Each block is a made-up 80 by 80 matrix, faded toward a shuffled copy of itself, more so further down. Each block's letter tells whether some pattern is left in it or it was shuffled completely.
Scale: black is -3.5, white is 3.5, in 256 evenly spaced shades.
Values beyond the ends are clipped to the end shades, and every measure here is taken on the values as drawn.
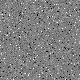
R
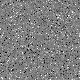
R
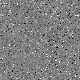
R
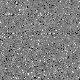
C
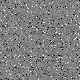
C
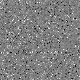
C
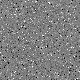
R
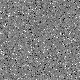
R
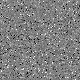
C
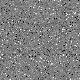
C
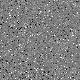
C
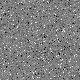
R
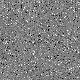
C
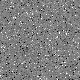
R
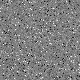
R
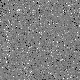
C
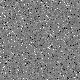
R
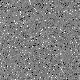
C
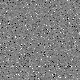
C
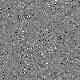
R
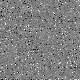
C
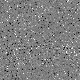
C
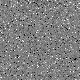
C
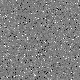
R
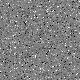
R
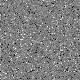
C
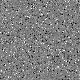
C
